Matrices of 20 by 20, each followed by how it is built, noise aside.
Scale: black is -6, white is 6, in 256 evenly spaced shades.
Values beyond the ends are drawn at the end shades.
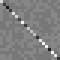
diagonal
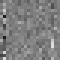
uneven columns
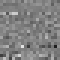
uneven rows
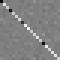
diagonal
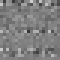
uneven rows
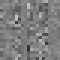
uneven columns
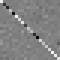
diagonal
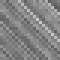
Toeplitz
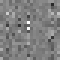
uneven columns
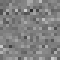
uneven rows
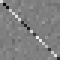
diagonal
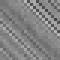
Toeplitz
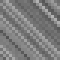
Toeplitz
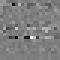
uneven rows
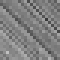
Toeplitz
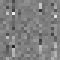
uneven columns
